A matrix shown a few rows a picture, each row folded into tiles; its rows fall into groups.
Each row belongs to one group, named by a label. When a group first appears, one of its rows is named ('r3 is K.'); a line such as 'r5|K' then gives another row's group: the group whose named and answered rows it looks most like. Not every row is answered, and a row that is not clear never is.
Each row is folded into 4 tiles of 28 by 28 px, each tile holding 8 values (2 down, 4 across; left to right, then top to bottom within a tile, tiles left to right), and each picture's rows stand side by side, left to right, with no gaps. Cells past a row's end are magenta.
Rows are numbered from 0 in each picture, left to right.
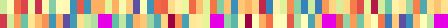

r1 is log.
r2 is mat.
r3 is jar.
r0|jar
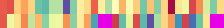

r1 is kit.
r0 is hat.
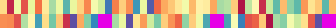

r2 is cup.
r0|hat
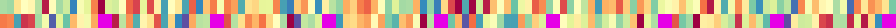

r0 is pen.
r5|log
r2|hat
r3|cup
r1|jar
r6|mat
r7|cup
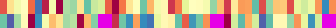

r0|log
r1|kit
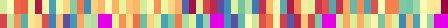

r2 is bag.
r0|jar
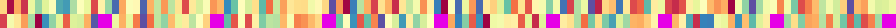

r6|kit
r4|bag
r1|bag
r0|hat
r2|pen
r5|bag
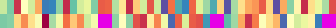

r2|cup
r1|cup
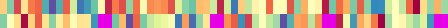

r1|kit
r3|hat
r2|pen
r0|mat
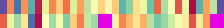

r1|pen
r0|bag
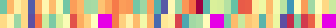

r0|bag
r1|hat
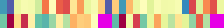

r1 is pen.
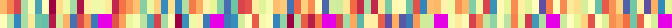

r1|hat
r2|cup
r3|jar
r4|mat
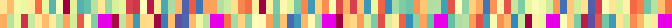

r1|jar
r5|bag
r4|log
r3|hat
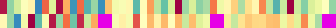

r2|mat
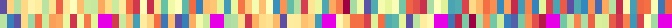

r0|bag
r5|log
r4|pen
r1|jar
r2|cup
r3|hat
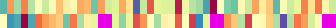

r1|mat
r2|pen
